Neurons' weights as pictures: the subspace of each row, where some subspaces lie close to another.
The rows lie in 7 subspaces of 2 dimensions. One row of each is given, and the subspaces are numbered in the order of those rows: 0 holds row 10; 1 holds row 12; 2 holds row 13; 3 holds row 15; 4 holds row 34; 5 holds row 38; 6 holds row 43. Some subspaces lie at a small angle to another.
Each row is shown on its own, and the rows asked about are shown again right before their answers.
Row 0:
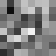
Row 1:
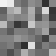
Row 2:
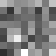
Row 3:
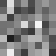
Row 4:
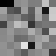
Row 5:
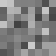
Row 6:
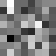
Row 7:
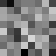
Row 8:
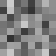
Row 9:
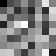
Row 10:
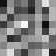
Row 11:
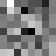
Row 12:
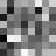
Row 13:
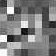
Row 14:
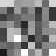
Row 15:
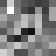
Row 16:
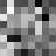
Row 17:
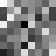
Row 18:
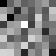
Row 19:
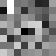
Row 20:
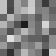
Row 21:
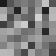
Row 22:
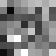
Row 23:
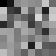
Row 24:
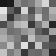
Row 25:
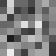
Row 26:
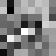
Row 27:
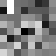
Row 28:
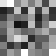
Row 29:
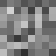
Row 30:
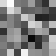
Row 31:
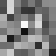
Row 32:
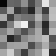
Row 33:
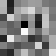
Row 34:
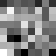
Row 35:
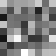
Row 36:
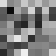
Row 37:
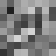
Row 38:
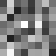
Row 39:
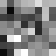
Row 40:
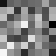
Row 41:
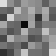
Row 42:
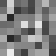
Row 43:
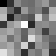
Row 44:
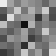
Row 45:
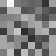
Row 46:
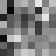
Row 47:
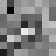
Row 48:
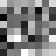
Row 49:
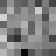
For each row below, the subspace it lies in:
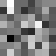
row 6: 5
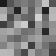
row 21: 5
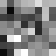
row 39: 4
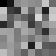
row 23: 5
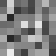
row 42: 5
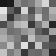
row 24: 2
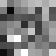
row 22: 4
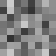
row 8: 0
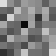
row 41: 6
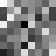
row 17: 6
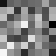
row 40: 2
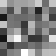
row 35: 1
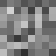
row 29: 3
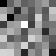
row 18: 6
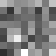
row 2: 4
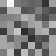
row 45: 4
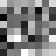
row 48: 1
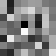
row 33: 6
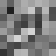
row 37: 3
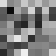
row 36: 3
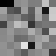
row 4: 0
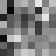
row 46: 1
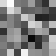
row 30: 1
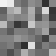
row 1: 0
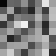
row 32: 0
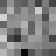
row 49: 1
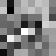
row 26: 2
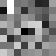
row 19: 2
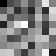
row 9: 0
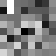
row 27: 2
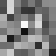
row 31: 6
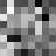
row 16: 1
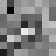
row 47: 2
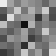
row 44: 6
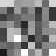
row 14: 4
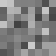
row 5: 5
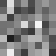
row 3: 5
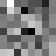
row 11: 3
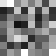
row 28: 3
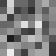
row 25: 5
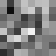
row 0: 3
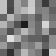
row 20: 0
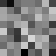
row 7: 4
